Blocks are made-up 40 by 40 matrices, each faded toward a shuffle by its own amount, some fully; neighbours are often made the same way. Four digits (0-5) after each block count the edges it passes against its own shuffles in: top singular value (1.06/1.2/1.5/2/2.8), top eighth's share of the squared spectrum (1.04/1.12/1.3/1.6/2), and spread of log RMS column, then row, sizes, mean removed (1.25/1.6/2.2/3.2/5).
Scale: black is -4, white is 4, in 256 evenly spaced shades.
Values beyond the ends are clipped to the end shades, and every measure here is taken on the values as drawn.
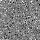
0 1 0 0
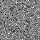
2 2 0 0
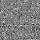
3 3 1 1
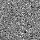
1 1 1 0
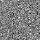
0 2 3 0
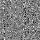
1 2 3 0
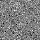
0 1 1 0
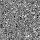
0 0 0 0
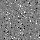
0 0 1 0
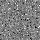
0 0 0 0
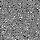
0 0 0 0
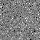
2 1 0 0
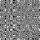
4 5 3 3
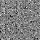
2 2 1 1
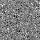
1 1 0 0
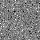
1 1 0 0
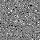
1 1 0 0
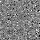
2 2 1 0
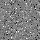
1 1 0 0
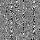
2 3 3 0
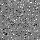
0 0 0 0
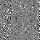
3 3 2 0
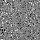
2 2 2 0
